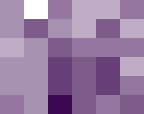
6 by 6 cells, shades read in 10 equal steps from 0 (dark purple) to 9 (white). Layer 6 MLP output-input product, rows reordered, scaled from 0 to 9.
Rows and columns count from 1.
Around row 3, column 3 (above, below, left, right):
5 2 5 4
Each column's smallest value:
4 3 0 3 2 3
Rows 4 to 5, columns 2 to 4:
5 2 3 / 5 2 3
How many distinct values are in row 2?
3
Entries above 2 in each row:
6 6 6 4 4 5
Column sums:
30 32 16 25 21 27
